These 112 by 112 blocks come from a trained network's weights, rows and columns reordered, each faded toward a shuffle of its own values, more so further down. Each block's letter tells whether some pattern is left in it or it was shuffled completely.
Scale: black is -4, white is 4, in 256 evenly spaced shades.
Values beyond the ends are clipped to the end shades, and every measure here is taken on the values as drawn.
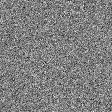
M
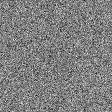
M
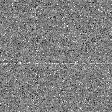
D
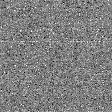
D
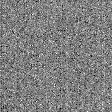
D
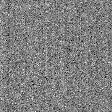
D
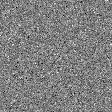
M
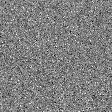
M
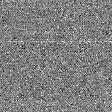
D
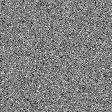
M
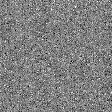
D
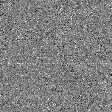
D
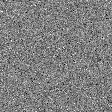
M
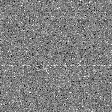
D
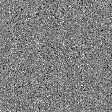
D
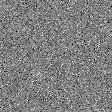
M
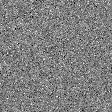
M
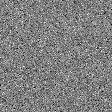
M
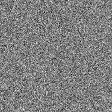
D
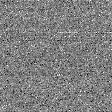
D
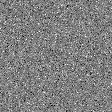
M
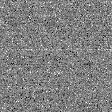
D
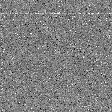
D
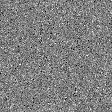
M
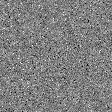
M
